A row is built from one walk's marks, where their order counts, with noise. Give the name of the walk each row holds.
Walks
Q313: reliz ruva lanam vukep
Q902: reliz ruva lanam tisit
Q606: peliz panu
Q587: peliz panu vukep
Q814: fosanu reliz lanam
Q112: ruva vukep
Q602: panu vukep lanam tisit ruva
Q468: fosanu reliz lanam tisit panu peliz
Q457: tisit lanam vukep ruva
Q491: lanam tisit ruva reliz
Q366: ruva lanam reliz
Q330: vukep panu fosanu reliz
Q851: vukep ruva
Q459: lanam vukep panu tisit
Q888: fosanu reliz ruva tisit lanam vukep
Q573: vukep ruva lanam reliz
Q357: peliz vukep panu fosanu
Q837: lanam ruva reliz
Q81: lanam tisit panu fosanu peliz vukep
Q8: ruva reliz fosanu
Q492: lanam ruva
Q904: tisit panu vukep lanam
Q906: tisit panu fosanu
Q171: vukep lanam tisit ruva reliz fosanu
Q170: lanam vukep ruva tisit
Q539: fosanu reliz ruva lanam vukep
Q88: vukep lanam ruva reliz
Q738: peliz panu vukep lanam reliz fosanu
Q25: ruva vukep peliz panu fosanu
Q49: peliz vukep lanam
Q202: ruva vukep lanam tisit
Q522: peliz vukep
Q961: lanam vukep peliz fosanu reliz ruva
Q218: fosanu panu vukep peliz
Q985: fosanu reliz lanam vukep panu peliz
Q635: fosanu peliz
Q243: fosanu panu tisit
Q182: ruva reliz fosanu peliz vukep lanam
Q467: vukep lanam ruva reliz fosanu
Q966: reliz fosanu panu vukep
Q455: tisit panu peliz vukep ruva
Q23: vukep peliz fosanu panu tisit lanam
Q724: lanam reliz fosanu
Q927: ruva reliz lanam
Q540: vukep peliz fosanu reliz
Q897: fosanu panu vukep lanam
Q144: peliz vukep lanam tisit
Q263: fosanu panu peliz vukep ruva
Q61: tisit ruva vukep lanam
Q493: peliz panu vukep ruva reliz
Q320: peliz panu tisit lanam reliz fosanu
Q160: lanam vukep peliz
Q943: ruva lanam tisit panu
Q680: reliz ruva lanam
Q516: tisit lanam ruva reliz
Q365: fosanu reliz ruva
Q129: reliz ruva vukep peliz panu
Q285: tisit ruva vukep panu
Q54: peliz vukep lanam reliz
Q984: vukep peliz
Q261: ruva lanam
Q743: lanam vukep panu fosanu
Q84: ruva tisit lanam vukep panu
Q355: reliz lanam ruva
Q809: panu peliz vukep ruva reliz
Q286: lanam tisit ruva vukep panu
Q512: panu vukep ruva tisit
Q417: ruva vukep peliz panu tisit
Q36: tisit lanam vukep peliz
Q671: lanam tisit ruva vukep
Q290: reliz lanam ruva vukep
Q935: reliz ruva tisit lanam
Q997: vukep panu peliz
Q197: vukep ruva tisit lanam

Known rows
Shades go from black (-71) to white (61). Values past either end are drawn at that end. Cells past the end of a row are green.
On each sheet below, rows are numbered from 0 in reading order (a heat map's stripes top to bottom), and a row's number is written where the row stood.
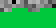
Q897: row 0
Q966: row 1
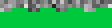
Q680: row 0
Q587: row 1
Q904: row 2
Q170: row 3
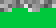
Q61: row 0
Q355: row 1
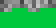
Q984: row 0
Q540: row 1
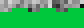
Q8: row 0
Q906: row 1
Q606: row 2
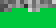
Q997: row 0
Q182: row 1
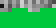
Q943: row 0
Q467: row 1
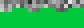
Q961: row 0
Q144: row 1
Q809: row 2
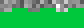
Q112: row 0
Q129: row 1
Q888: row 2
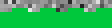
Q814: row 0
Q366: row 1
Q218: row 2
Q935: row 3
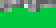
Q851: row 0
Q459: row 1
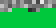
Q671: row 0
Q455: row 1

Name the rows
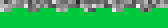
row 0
Q837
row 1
Q522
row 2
Q290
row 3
Q54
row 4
Q88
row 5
Q602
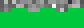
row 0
Q417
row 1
Q492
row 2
Q23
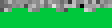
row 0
Q635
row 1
Q902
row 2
Q738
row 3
Q724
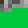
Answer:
Q36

